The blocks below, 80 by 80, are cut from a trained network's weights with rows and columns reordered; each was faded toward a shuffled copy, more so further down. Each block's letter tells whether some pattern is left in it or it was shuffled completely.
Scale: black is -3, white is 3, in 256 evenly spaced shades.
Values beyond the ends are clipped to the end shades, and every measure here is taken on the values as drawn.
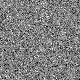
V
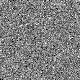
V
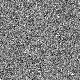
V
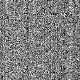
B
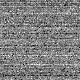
B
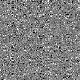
B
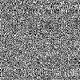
B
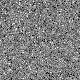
V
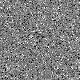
V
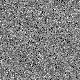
V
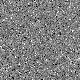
V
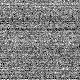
B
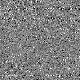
B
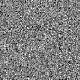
B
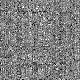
B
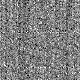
B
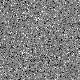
V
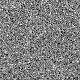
V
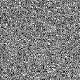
B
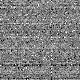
B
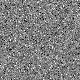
V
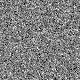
V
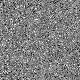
V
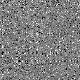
B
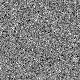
V
